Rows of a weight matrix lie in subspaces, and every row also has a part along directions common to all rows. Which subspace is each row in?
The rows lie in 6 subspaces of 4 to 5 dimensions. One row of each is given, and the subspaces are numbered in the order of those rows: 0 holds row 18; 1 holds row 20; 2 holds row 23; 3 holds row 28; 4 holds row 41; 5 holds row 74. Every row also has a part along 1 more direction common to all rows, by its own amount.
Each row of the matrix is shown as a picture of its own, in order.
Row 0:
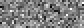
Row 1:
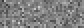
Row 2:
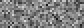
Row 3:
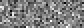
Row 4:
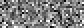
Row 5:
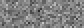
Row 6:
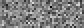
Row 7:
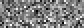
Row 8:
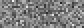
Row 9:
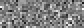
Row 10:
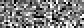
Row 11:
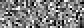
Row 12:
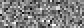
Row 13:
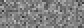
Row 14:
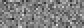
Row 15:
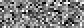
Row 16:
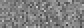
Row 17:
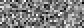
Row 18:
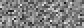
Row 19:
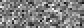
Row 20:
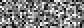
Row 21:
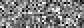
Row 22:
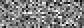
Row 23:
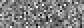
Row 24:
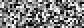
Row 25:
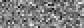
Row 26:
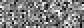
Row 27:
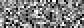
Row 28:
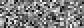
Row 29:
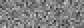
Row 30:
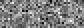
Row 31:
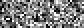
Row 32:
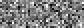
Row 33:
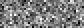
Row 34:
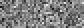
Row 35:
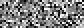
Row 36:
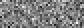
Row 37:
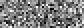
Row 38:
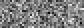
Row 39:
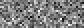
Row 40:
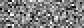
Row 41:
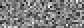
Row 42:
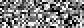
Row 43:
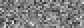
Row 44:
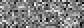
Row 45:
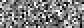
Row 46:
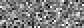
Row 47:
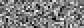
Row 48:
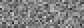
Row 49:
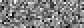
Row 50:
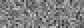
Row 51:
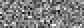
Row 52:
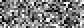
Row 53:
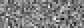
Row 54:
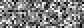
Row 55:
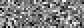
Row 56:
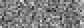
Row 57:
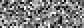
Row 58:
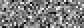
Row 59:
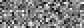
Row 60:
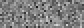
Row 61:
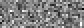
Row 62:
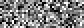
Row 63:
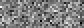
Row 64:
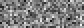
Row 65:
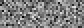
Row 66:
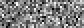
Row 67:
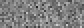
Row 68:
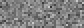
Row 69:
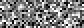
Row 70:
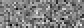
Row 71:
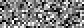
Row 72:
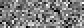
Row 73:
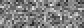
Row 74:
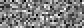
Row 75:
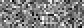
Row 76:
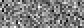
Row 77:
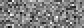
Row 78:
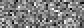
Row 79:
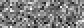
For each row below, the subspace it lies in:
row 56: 0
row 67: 2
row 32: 4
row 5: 5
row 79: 2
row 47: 3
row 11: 4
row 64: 4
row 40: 1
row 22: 5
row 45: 2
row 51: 2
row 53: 3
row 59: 0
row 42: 3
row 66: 5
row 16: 2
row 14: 4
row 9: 0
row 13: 1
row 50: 4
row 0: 1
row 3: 3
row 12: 2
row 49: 3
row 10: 3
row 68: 4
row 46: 4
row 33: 4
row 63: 0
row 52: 0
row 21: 5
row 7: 3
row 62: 3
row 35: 0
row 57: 2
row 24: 1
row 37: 2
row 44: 0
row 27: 3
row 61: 5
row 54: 1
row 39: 5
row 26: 2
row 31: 1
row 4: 2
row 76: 1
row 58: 2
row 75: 5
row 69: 4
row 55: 3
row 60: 2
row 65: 1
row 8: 5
